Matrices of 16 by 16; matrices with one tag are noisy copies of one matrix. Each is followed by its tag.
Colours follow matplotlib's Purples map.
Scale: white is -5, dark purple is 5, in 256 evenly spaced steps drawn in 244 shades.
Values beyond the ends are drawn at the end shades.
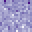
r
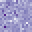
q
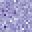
q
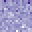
r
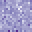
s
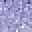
r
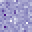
q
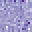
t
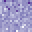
r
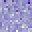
r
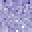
r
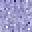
t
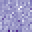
s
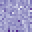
s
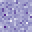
q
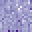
s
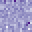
t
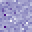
q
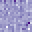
t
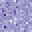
q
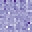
t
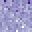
r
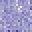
s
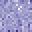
s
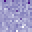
r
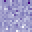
r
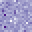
q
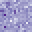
q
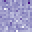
r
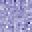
t
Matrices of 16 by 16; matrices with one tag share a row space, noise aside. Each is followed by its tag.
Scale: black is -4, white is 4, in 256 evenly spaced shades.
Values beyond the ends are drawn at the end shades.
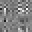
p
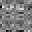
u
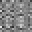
u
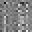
p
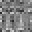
u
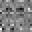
u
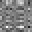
u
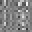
p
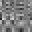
u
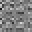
u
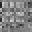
u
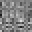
u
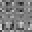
u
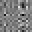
p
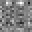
u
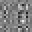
p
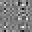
p
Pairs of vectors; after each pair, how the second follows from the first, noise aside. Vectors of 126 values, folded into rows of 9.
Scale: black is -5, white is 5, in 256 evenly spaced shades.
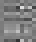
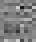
negated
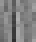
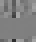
partly zeroed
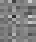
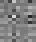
negated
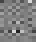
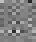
negated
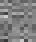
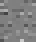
partly zeroed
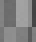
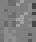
partly zeroed
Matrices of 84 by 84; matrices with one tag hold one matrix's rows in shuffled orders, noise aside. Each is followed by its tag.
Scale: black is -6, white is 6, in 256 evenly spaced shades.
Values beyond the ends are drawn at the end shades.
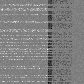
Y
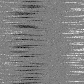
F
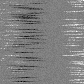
F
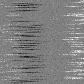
F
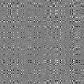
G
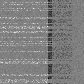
Y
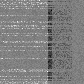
Y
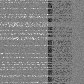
Y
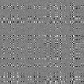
G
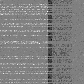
Y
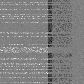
Y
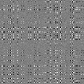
G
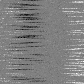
F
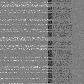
Y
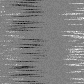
F
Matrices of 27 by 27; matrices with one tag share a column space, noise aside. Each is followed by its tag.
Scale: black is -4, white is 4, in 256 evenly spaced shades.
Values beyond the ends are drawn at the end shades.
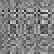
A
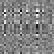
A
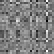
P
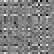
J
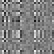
P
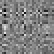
A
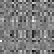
P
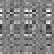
A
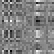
P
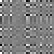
J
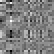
P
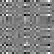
J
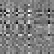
A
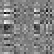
A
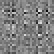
A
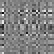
A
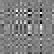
A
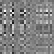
A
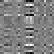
J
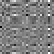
J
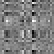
P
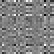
J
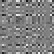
J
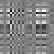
A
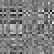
A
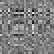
A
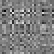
A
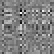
A
